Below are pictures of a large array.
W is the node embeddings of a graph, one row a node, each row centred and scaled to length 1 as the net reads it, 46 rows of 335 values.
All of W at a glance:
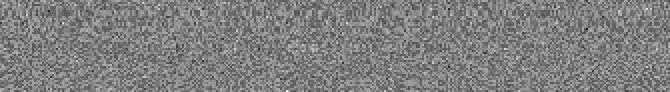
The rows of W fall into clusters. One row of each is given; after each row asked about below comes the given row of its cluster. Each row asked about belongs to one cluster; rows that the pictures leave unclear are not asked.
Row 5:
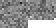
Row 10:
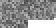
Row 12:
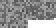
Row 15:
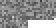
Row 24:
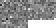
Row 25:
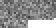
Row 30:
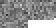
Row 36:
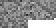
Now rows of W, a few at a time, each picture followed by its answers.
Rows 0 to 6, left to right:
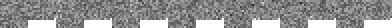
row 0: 15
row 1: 10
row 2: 24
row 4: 10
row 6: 5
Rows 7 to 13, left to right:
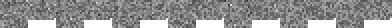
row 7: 5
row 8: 36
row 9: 30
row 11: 12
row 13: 10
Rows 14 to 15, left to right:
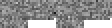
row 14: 15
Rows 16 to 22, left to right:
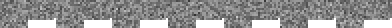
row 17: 12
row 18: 5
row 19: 36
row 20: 15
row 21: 10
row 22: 25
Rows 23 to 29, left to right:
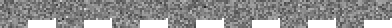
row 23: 25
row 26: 10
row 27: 30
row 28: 24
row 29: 36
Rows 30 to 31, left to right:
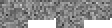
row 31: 36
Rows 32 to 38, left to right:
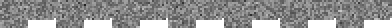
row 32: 5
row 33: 10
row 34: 15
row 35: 5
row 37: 30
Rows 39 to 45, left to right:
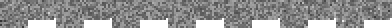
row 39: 15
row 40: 12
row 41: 36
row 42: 12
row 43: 30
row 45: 12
